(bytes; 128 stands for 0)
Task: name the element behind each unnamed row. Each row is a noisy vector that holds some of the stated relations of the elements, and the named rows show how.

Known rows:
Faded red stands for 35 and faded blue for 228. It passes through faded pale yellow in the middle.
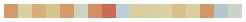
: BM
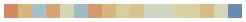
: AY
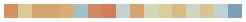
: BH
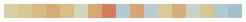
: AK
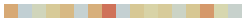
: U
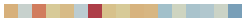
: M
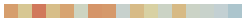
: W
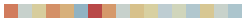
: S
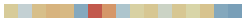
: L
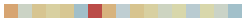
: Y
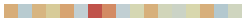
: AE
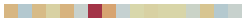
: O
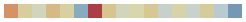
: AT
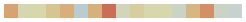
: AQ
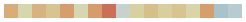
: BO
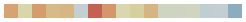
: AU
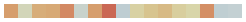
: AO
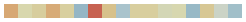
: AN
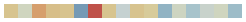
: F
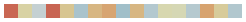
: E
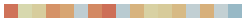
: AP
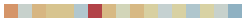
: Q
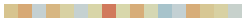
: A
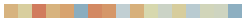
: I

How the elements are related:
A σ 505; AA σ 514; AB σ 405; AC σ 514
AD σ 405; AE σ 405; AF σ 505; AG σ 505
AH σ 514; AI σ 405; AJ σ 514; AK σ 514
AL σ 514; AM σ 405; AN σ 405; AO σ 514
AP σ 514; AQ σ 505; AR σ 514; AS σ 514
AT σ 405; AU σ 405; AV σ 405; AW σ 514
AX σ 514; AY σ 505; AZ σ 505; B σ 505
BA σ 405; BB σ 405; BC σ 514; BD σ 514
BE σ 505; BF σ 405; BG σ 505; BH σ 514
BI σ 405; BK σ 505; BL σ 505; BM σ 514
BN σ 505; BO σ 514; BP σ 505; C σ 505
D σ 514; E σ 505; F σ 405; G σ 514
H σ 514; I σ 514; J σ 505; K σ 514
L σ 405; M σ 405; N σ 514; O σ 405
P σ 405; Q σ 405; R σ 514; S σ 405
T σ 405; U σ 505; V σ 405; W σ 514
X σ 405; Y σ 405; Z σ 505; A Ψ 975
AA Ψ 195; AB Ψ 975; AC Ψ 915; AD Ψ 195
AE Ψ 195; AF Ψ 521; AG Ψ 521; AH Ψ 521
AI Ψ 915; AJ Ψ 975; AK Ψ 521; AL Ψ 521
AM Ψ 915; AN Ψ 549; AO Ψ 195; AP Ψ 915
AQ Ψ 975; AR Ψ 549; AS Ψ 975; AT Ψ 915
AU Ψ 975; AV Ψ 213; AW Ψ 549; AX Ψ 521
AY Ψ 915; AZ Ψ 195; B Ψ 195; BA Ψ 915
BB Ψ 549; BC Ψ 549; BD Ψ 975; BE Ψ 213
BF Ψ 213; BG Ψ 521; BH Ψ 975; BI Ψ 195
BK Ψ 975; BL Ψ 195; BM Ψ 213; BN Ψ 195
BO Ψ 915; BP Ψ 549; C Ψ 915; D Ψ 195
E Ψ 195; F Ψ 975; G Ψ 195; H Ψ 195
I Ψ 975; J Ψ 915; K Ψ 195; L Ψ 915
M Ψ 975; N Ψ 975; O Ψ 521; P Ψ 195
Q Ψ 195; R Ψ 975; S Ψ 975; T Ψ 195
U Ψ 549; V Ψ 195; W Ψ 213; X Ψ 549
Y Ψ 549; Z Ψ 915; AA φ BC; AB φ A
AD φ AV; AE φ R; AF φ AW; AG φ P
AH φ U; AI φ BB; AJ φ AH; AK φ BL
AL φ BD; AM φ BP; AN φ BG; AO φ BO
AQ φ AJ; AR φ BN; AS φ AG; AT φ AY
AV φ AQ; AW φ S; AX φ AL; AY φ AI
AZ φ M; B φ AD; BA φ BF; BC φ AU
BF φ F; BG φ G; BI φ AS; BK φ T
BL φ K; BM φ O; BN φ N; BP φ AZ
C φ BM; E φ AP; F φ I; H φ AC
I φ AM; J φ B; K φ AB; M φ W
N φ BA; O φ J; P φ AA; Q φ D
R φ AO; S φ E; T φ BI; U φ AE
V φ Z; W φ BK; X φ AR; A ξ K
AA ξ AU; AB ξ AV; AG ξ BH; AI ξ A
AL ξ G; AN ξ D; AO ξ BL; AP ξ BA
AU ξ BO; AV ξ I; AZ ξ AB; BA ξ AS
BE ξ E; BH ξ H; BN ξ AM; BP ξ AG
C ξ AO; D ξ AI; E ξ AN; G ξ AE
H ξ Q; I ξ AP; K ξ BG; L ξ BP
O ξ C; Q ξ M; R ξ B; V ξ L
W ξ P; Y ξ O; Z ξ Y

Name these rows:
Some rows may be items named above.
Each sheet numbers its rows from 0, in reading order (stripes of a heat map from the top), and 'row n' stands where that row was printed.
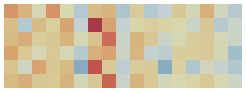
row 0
BE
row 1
O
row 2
K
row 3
Z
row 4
BF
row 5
K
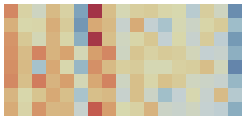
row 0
BB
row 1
BN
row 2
AT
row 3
AA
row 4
AY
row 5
AA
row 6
AZ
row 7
AU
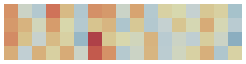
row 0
AF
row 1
BE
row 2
AI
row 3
AV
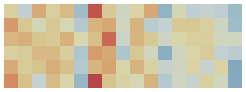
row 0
AM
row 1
Z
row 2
K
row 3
AB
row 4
BK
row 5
AI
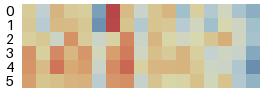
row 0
BA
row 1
X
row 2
BL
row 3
BC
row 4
AS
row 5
AC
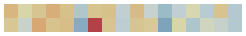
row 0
AZ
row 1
BF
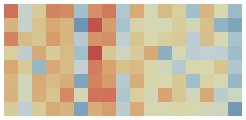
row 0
AW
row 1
V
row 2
D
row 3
AM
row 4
BG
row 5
AR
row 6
AH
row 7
BP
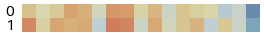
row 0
AG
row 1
H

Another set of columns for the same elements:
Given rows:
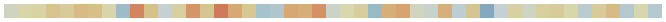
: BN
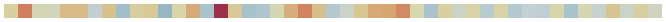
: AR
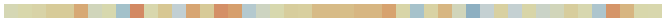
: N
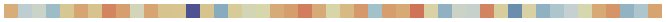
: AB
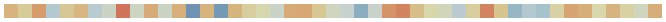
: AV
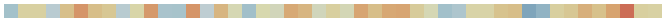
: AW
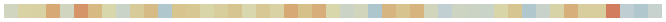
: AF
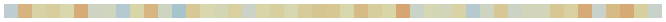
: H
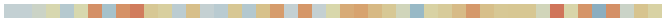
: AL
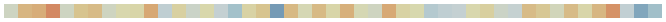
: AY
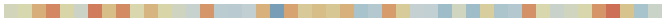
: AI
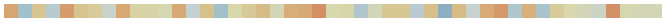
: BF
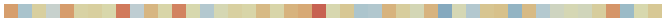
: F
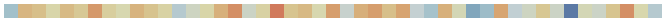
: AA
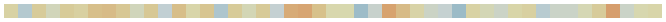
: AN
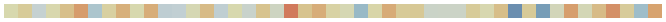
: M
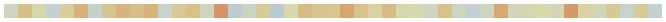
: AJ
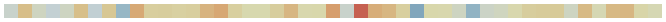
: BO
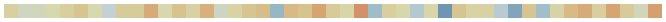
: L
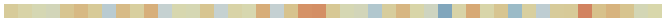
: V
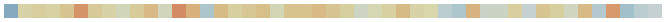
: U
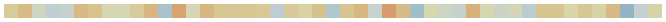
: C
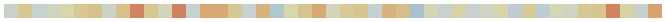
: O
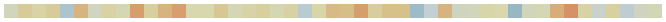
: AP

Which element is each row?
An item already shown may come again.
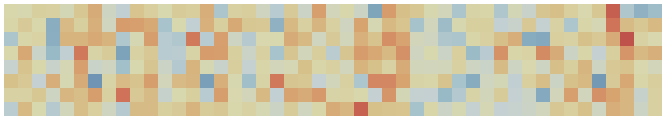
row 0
BE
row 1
Y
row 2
AW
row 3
AO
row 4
H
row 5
AS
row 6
S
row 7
AC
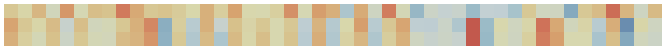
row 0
AU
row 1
BL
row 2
BL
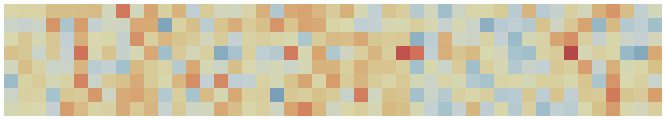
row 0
AT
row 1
AG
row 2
AP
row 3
AZ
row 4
BH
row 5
AH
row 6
Y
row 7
X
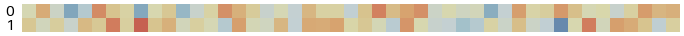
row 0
AO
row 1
S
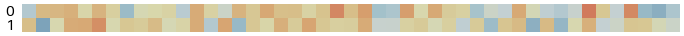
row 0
BK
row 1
BA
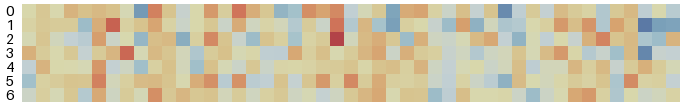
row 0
BN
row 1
E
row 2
BP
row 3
K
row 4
H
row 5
AH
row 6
AP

